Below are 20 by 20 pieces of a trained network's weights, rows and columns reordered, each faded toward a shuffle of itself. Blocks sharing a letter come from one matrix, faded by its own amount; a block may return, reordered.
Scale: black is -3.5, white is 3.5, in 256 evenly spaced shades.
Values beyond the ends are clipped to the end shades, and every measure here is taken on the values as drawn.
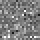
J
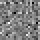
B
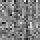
B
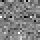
J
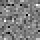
J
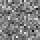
J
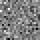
J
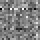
B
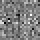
B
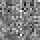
B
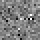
J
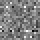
B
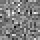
J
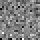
J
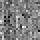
B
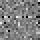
J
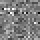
B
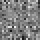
B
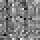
B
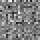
B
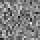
J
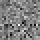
J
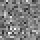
J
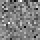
J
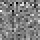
B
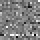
J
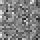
B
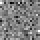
J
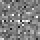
J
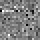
J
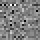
J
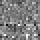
B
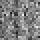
B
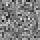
J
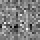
B
